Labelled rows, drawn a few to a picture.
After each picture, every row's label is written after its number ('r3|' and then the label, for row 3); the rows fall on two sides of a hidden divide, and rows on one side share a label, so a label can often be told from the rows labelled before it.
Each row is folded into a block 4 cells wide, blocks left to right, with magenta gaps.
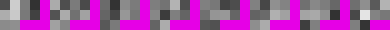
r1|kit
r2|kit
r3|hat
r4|hat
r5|kit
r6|hat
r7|kit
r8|kit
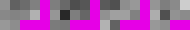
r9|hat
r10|hat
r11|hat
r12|hat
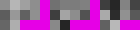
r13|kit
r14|kit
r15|hat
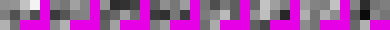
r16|hat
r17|hat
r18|hat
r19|hat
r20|hat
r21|kit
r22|hat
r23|hat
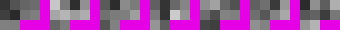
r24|hat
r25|kit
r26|hat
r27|hat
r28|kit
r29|hat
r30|hat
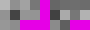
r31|hat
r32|kit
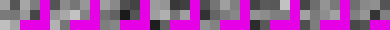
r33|hat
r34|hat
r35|kit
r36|kit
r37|hat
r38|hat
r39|hat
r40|kit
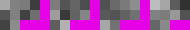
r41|kit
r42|hat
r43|hat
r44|kit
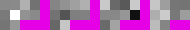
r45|kit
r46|hat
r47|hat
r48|kit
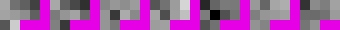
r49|kit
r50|kit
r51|hat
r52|hat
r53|hat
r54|hat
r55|hat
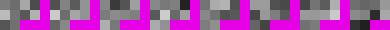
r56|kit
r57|hat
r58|hat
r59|kit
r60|kit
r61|kit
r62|hat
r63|kit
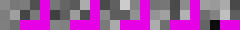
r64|kit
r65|hat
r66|hat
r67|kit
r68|kit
